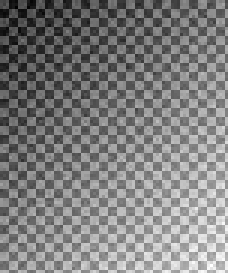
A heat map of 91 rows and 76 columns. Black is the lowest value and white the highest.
No lone cell stands out from its neighbours. The bottom right is the ninth with the highest average. The halves do not mirror each other. The field climbs toward the bottom right. The field is checkered. Overall the values sit about 50% of the way up the scale.
